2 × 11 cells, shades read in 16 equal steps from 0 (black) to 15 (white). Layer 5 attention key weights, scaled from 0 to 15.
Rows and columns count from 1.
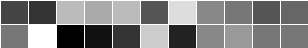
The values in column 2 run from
3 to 15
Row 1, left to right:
4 3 11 10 11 5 13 8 7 5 6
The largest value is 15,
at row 2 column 2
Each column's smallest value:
4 3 0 1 3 5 2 8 7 5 6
